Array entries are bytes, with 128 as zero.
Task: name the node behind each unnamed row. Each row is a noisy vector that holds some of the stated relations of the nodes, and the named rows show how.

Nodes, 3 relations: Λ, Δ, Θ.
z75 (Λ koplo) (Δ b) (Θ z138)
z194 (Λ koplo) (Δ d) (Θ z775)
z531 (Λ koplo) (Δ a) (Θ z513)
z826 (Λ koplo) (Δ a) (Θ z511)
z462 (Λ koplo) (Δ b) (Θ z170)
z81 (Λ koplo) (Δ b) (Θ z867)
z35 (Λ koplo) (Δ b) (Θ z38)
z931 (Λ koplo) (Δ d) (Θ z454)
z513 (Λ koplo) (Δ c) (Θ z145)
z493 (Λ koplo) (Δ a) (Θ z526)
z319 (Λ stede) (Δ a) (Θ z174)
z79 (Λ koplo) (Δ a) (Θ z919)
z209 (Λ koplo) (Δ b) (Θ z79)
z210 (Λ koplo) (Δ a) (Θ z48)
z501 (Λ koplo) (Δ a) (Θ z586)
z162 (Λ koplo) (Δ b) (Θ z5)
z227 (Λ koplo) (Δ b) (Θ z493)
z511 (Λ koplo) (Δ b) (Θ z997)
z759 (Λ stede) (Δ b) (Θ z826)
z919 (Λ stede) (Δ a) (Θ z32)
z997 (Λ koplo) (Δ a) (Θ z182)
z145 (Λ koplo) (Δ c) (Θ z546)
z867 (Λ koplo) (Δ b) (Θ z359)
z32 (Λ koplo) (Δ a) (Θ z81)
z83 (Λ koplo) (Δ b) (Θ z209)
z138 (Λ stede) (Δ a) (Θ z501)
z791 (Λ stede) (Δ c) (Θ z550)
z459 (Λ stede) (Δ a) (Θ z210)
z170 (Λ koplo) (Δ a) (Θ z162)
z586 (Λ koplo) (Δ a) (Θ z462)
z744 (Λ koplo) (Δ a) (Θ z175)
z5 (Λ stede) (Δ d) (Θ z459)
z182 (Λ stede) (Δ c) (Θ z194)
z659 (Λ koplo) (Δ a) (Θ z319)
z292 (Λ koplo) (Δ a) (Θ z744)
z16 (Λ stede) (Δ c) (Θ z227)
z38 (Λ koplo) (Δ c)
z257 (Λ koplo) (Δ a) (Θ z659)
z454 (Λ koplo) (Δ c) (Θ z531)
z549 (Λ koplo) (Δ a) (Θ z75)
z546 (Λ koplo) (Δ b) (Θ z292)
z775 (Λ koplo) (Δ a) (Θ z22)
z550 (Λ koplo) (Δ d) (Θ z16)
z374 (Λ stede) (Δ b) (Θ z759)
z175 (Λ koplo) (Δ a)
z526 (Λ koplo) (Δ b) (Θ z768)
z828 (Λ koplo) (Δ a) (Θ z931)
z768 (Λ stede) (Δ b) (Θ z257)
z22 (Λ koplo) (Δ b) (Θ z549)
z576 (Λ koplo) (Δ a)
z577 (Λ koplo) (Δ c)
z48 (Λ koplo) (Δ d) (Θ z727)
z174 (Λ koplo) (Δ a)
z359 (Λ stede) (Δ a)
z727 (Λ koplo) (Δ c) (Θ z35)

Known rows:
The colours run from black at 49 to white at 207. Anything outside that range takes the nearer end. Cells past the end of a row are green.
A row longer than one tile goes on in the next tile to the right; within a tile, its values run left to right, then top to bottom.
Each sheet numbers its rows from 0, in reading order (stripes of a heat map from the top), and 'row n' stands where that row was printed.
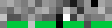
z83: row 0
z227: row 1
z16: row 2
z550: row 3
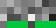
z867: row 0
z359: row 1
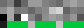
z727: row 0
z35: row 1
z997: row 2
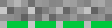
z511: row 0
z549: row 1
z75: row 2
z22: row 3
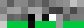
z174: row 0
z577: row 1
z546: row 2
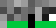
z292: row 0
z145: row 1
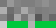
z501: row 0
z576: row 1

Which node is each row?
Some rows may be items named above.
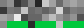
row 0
z459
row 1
z931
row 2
z997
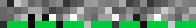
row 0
z931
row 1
z577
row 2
z5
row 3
z162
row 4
z919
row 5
z5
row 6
z586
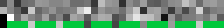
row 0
z182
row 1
z549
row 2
z210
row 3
z194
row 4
z48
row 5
z768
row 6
z546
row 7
z775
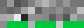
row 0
z138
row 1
z511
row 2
z170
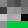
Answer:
z319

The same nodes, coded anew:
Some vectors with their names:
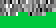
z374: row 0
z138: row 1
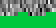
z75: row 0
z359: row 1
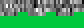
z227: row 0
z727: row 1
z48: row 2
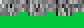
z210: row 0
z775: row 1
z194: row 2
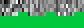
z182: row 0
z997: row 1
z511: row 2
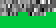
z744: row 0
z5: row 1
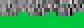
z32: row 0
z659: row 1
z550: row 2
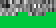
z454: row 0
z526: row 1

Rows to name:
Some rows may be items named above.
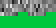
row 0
z546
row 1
z549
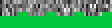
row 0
z194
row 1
z170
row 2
z35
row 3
z768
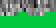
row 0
z75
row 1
z577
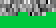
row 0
z828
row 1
z459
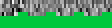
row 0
z319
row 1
z775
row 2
z162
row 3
z162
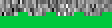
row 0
z919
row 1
z462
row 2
z511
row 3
z549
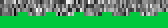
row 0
z550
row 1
z35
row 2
z791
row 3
z931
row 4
z174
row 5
z22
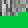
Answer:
z826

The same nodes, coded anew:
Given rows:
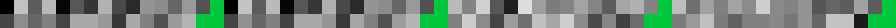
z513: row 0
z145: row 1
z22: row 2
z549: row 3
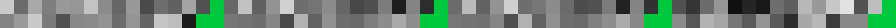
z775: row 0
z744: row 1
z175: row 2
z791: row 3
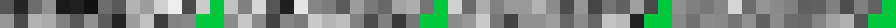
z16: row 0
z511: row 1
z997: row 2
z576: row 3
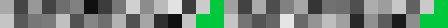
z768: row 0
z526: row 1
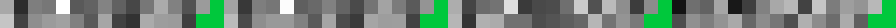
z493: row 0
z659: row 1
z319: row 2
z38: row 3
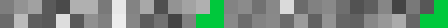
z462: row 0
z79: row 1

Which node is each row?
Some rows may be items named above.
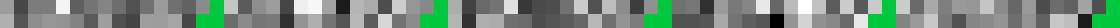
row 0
z174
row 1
z194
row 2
z319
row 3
z5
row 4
z775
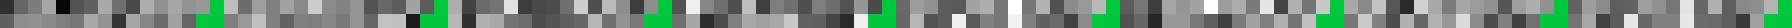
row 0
z577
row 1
z549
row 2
z319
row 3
z546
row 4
z162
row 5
z48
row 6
z75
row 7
z35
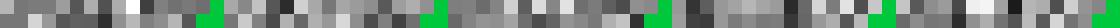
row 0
z138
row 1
z75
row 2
z170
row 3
z550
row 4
z194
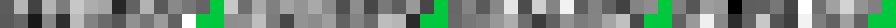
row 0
z931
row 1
z826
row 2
z210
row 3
z182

